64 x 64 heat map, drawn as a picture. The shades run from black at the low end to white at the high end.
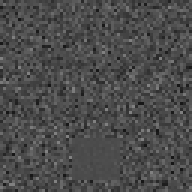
Average level on the scale: 30%. Calmest part: bottom middle. Odd patch: calmer, in the bottom middle. Mirror symmetry: none. Slope: none.
